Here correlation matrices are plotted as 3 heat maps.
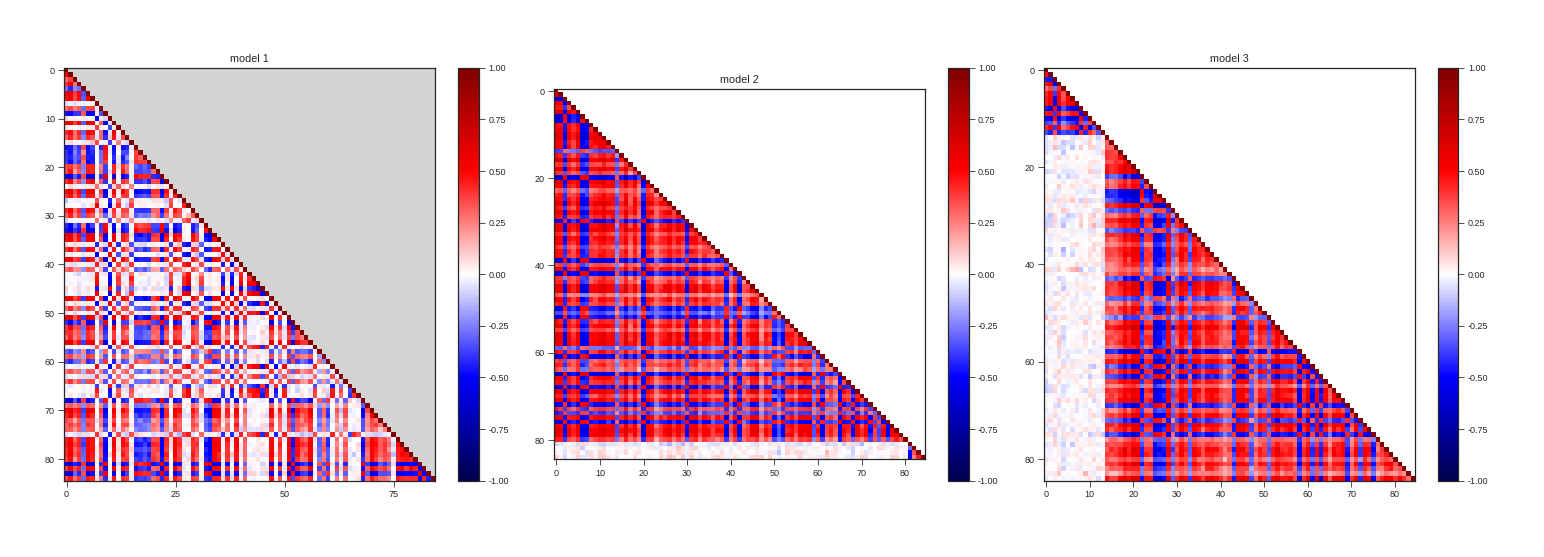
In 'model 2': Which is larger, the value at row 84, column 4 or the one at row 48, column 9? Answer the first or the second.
the second
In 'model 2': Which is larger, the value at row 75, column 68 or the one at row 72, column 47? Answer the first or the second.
the second
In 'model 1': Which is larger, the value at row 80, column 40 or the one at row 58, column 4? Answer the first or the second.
the second
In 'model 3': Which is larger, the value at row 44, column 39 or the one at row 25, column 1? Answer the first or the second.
the first
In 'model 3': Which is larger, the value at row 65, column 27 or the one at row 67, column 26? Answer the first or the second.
the first
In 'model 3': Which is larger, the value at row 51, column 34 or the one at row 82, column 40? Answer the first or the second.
the second
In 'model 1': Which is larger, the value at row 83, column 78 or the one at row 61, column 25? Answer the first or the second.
the second
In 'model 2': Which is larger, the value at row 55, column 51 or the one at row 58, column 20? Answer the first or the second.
the first
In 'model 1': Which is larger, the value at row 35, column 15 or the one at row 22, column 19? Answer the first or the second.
the second
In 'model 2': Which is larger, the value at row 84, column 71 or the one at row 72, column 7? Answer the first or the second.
the second
